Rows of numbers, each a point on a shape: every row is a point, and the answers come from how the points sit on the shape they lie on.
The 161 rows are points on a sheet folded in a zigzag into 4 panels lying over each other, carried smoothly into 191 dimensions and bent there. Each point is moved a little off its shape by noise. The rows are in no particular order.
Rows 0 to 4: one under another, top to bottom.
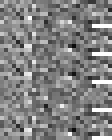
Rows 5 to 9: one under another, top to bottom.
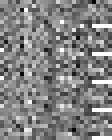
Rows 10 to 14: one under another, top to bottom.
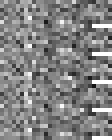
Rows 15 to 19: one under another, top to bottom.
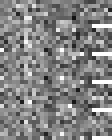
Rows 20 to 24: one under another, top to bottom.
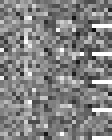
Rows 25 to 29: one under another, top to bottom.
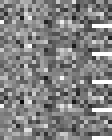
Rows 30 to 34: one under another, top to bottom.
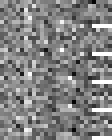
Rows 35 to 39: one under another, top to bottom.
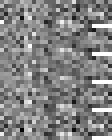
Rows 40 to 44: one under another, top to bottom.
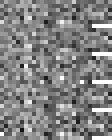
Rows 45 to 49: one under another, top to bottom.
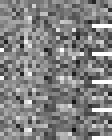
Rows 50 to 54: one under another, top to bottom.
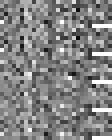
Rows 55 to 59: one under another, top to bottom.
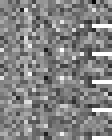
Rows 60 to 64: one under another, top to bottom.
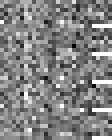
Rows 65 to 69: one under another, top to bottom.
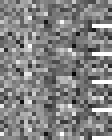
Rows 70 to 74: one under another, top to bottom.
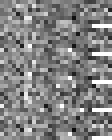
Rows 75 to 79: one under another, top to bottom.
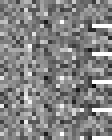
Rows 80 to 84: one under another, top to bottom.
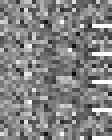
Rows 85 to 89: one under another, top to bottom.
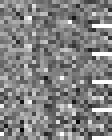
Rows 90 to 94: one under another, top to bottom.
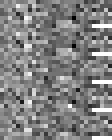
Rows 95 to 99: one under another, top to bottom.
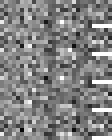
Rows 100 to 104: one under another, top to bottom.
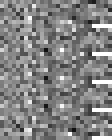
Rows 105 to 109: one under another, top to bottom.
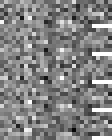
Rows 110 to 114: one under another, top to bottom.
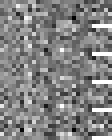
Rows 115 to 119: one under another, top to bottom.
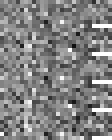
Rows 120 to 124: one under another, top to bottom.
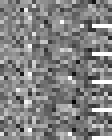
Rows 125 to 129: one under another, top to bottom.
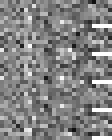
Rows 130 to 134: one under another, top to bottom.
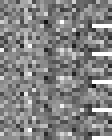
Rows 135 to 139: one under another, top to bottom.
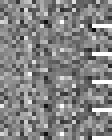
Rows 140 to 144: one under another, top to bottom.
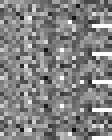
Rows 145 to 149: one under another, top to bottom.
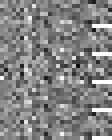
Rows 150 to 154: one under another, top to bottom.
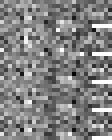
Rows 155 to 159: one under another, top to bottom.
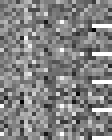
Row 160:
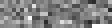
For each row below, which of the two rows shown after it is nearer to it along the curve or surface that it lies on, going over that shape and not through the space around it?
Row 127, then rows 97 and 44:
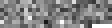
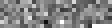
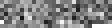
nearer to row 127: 44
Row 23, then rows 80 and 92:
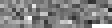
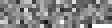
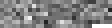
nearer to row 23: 92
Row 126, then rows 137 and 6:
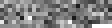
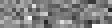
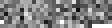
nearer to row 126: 6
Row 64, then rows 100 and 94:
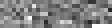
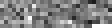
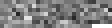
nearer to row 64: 100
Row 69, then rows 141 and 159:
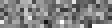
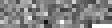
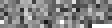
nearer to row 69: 159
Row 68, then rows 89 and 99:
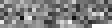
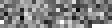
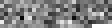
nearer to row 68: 99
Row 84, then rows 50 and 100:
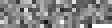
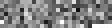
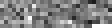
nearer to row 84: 100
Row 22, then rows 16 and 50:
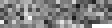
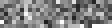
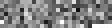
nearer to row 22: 16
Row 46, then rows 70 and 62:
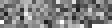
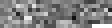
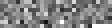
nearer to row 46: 70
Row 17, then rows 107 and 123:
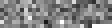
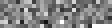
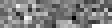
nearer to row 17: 123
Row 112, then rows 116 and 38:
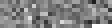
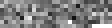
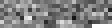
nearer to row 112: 38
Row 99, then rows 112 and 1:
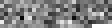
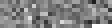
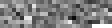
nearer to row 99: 1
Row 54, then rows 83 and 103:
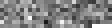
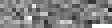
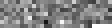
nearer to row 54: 83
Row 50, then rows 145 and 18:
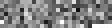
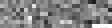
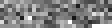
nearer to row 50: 18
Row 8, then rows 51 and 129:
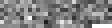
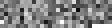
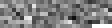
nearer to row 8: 51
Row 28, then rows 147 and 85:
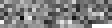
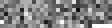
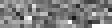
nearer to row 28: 147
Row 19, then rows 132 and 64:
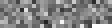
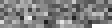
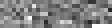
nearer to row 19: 64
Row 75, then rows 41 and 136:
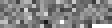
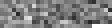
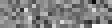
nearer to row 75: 136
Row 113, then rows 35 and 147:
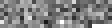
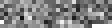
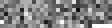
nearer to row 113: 147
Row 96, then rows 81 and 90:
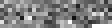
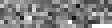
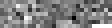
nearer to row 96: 81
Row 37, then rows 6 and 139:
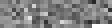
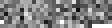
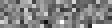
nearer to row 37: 139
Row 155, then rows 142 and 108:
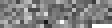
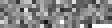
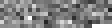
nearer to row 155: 142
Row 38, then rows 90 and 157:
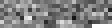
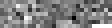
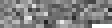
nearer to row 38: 90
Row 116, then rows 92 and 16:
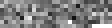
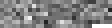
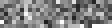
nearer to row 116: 16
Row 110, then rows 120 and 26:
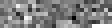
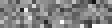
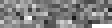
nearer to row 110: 26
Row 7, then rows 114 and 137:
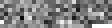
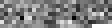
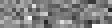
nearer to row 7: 114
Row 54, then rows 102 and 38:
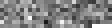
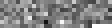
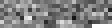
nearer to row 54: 38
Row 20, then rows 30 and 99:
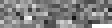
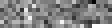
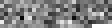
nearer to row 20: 30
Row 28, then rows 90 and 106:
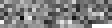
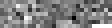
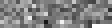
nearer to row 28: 90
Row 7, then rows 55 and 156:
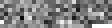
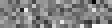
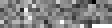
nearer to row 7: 156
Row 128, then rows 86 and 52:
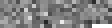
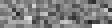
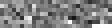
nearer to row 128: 86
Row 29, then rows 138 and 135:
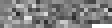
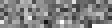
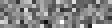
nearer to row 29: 135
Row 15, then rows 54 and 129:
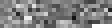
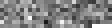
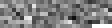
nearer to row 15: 129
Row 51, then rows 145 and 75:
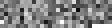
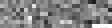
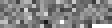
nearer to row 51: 145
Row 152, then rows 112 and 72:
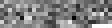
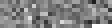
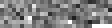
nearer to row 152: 72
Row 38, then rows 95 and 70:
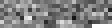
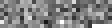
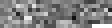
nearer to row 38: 95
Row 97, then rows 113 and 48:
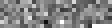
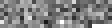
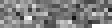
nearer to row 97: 48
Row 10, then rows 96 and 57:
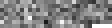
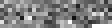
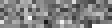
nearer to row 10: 57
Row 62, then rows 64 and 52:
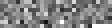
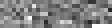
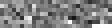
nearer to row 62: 64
